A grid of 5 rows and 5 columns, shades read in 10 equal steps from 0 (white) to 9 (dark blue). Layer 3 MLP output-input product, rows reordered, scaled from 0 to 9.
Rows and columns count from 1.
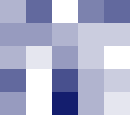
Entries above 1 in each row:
4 5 3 4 3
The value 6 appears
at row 1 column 2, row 1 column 5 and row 4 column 1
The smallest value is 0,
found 4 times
